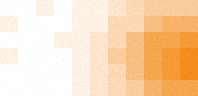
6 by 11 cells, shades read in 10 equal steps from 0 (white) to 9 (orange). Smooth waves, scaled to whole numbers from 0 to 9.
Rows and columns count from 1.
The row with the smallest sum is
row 1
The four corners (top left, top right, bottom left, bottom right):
0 4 0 7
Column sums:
2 0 1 1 6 10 18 25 36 40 43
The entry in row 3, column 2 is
0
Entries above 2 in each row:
4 5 5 5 5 5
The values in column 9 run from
4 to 7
